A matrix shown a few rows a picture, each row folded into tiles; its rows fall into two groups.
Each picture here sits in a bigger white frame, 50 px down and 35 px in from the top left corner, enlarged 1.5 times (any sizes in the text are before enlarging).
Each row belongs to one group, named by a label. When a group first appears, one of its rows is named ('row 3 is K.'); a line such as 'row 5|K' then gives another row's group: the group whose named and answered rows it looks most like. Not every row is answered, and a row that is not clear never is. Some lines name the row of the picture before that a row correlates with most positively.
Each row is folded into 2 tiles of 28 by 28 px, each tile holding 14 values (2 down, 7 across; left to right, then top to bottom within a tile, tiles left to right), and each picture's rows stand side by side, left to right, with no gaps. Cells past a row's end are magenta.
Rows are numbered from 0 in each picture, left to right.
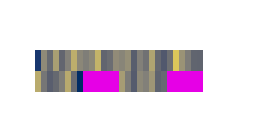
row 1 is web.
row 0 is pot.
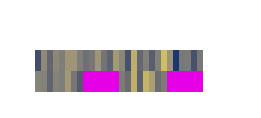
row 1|pot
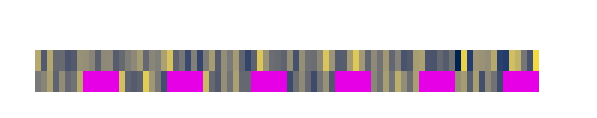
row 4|pot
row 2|web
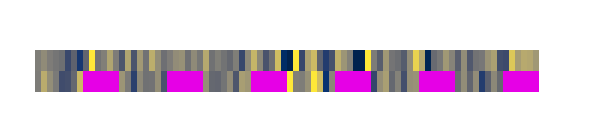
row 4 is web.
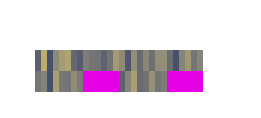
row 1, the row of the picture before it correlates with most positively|4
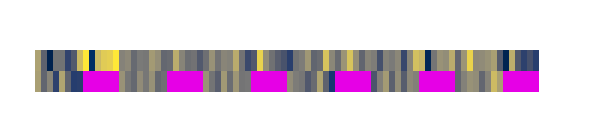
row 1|web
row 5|web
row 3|pot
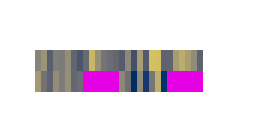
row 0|web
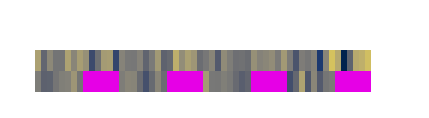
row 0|pot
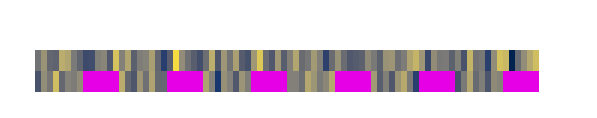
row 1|web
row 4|pot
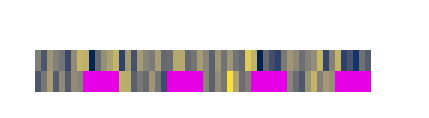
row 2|pot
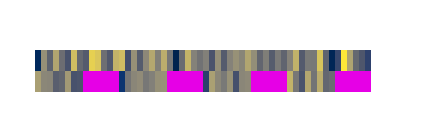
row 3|web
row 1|pot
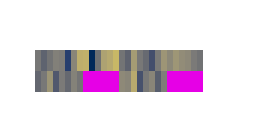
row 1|pot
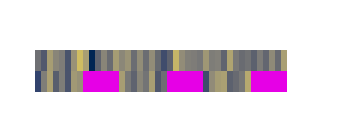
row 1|web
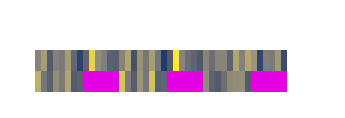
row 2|pot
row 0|web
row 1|web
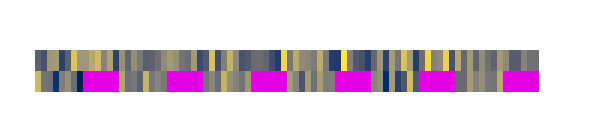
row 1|pot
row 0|pot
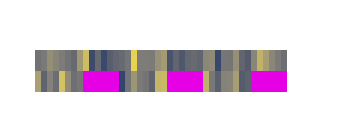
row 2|web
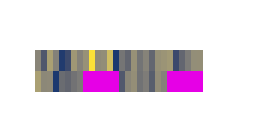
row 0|pot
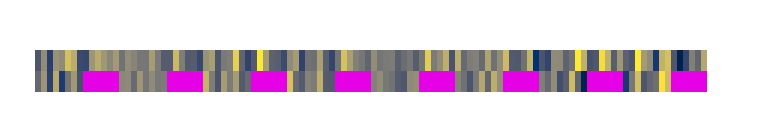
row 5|pot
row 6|pot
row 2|web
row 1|web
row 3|web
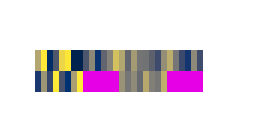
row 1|pot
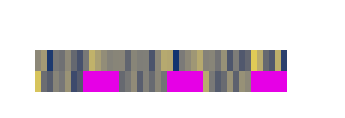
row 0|web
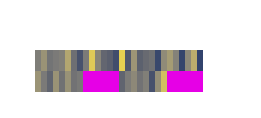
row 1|pot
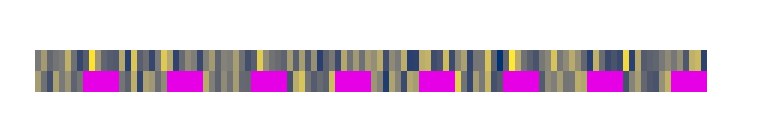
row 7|pot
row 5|web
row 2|web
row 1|pot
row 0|web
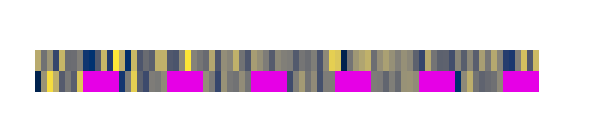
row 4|web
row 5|pot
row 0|pot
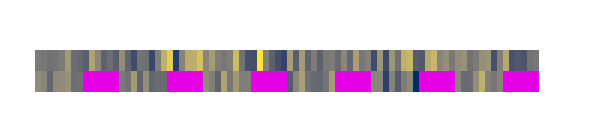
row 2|web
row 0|web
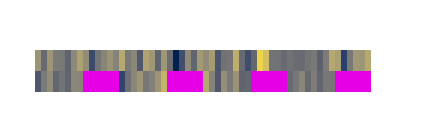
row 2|web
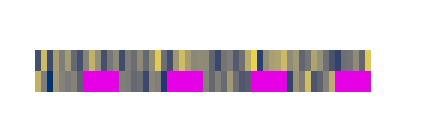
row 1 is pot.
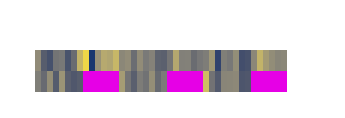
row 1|web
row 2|web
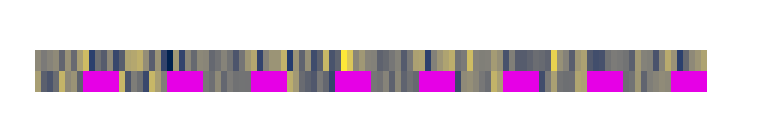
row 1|web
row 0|pot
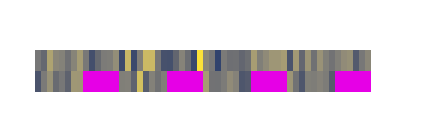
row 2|web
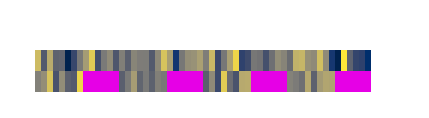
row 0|pot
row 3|web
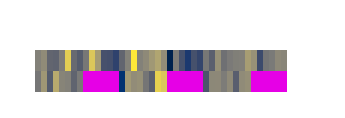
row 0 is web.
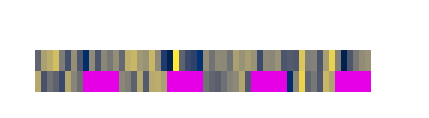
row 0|web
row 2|pot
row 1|web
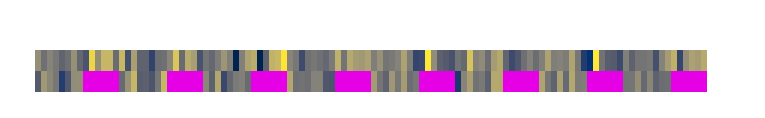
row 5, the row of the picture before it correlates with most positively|3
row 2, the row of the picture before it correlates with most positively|3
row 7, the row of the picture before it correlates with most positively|3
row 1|pot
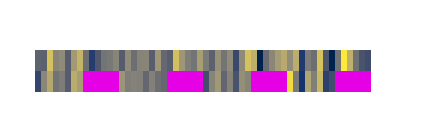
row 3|web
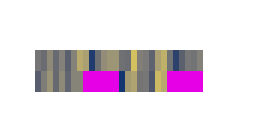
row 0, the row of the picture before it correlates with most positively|2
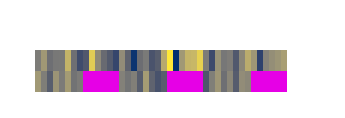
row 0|web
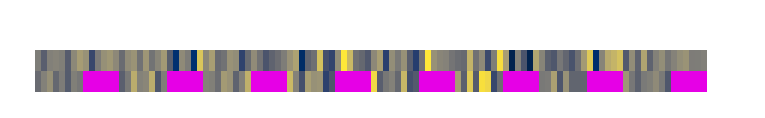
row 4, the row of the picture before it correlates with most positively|0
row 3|web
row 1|pot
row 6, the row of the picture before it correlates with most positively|1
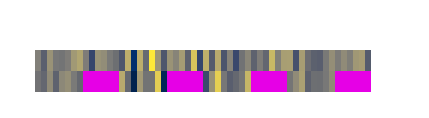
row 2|pot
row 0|pot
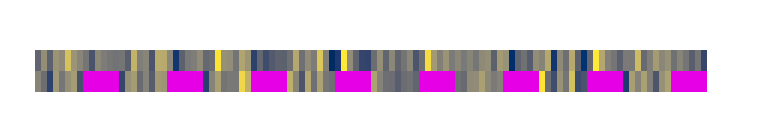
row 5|pot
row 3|web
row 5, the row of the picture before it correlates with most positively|0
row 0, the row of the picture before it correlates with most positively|1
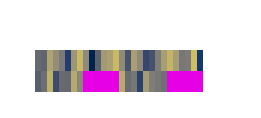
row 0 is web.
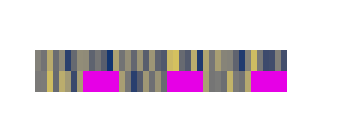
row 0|pot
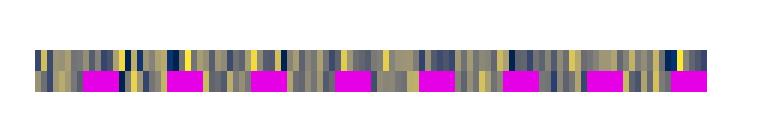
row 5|pot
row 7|web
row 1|pot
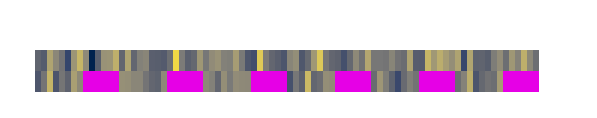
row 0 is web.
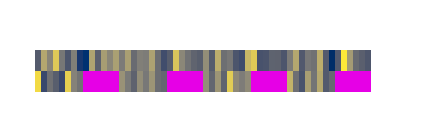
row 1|web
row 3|web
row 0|web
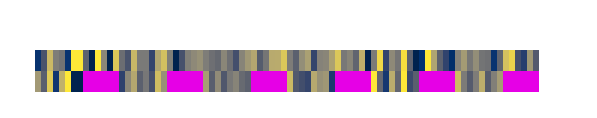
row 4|web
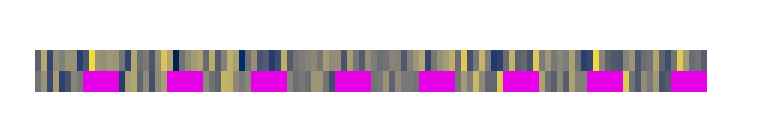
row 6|web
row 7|web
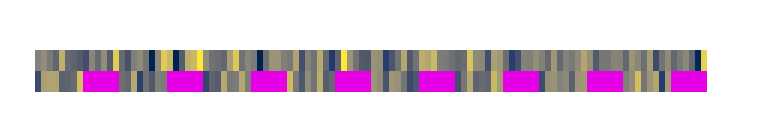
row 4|web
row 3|web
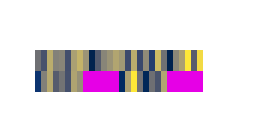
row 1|pot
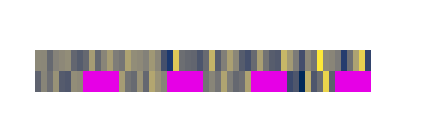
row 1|web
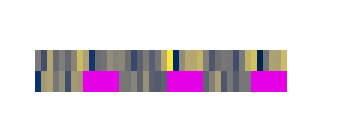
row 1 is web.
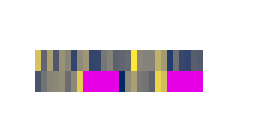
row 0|pot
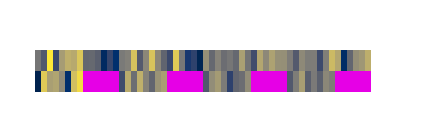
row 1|web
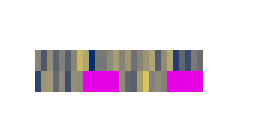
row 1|pot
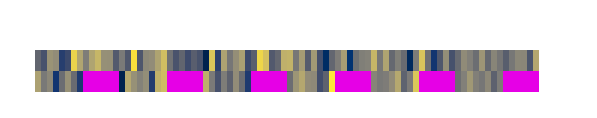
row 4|pot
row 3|pot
